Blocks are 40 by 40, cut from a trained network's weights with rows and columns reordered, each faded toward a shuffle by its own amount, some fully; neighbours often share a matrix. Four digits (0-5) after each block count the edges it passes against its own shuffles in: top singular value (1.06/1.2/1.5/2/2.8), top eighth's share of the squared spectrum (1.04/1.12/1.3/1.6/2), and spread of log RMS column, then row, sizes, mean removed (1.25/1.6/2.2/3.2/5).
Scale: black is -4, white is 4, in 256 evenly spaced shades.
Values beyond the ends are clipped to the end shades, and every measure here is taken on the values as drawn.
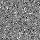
0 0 0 0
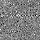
3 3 0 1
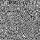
3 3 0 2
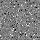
1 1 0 0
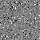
2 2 0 1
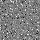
1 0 0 0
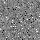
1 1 0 0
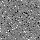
0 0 0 0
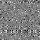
3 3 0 2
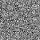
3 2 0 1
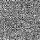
3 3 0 1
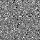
2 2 0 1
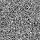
1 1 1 0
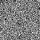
2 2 0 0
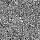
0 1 0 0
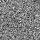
0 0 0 0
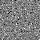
2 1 0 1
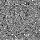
2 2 0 0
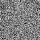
0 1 0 0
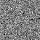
0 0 0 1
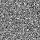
1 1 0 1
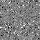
2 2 0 1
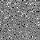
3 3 0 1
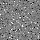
0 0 0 0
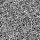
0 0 0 0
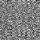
4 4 1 2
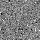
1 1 0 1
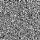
2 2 0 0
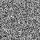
0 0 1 0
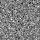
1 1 0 0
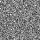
0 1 0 0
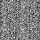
2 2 1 1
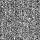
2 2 0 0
